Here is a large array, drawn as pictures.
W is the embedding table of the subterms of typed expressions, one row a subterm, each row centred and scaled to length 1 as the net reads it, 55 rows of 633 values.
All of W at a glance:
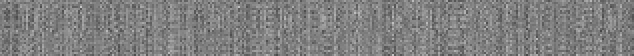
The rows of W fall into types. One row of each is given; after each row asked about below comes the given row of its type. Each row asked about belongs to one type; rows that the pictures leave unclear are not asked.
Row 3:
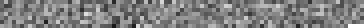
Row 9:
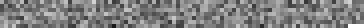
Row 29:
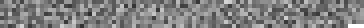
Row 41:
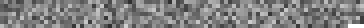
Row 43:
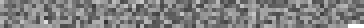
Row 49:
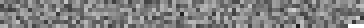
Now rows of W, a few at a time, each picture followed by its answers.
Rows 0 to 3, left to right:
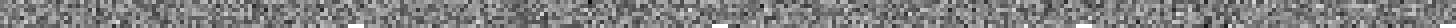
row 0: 29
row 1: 49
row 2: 43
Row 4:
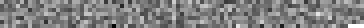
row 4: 49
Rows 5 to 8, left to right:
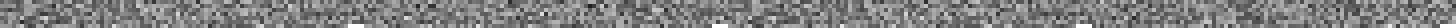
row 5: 41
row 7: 41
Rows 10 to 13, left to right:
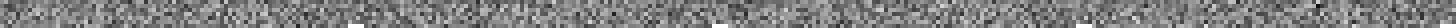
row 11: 29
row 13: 43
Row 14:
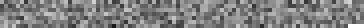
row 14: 9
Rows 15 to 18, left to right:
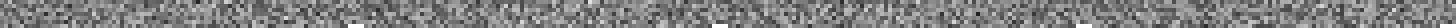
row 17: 29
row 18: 9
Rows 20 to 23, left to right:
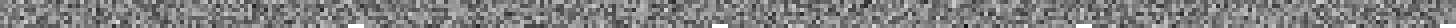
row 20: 29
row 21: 9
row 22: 3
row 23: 29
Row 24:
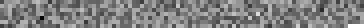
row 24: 29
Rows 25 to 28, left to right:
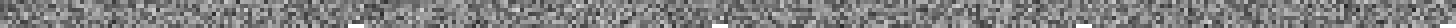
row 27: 9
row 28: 29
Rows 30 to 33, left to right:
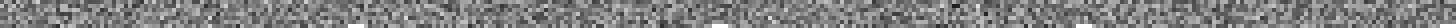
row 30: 29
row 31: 43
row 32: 49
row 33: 3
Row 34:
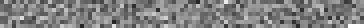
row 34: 3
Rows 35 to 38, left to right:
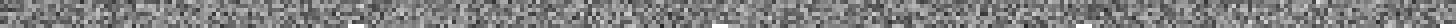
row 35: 41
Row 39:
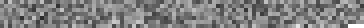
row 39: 49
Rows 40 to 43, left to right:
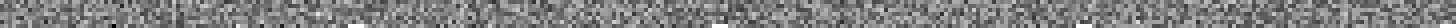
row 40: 49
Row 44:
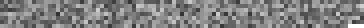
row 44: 41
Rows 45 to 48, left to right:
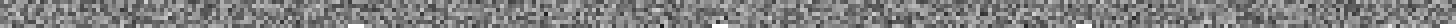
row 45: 3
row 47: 49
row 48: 49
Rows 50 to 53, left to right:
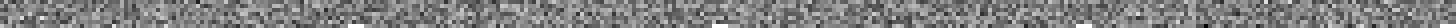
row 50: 41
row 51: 41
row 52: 49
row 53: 43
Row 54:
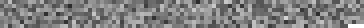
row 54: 49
